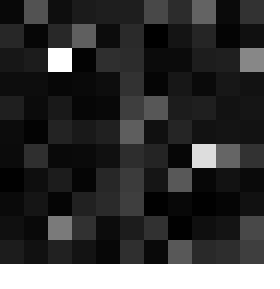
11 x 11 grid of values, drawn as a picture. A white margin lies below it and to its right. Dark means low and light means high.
Slope: none. Roughest part: top left. Calmest part: middle left. Grain: fine.
